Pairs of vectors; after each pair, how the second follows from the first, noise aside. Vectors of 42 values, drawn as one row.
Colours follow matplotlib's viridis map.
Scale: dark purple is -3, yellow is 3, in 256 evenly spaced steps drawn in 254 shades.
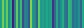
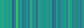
shrunk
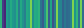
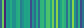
sign-scrambled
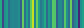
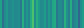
shrunk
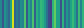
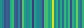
shuffled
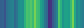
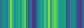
reversed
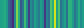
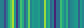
negated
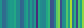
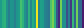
negated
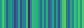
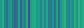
shrunk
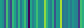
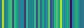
shuffled
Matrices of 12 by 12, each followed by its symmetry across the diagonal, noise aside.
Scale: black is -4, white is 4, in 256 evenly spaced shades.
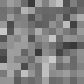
antisymmetric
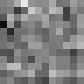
antisymmetric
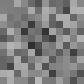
symmetric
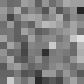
antisymmetric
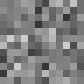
antisymmetric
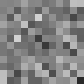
symmetric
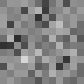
symmetric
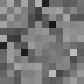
symmetric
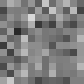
antisymmetric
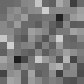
symmetric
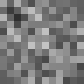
symmetric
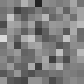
antisymmetric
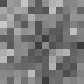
symmetric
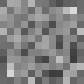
symmetric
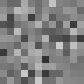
antisymmetric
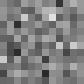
antisymmetric
